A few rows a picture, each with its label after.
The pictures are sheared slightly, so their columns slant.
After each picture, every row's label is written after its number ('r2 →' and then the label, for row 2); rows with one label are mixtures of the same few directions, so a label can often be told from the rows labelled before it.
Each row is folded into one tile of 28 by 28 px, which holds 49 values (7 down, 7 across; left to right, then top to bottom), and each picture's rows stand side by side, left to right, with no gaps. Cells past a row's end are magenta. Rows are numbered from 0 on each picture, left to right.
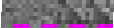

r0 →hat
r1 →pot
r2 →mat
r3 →mat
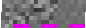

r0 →pot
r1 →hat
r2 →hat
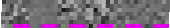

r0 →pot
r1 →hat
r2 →hat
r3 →mat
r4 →hat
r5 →pot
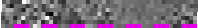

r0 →hat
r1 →pot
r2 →mat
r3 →pot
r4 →mat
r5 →hat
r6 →pot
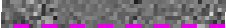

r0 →mat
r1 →pot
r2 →pot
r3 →pot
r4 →hat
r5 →pot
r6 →pot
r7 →pot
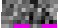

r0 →pot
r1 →mat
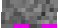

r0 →mat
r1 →pot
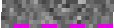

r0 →mat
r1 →mat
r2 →hat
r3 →mat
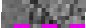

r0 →hat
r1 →mat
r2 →pot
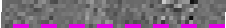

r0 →pot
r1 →hat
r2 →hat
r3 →mat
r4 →mat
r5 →hat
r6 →hat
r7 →pot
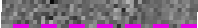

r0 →pot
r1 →hat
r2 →pot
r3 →pot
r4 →mat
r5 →mat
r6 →mat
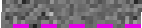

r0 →hat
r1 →pot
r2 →pot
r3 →hat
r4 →hat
